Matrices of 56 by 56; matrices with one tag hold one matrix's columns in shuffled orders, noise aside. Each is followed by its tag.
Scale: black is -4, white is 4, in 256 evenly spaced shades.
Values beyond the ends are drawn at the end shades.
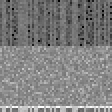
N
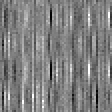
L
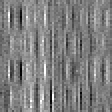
L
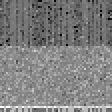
N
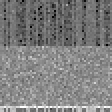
N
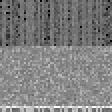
N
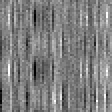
L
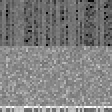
N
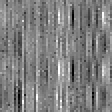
L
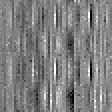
L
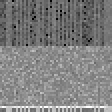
N
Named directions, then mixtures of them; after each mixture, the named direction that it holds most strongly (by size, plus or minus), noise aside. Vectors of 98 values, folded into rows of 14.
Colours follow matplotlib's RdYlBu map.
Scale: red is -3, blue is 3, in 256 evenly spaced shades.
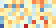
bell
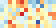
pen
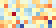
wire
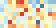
pen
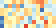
bell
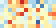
pen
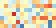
wire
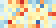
pen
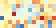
wire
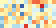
bell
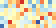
pen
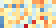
bell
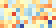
wire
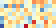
bell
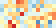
pen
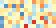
bell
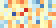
pen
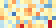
wire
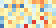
bell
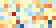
wire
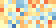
pen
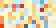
bell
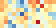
pen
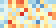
pen
